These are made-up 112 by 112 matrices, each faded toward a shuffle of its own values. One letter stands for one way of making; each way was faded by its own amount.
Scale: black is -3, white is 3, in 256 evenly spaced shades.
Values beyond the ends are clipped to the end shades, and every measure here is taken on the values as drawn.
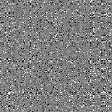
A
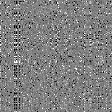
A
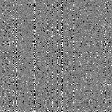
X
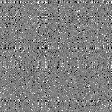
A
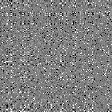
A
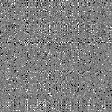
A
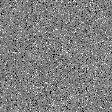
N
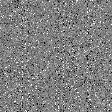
N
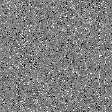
N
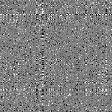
A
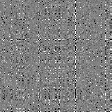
X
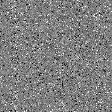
N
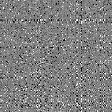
A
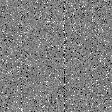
N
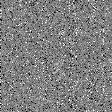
N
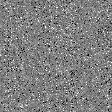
N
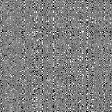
X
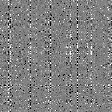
X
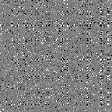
A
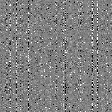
X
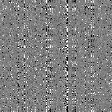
X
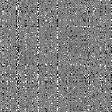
X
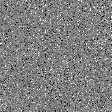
N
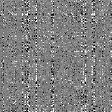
X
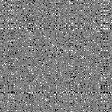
A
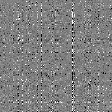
X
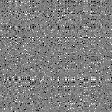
A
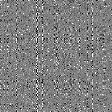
X
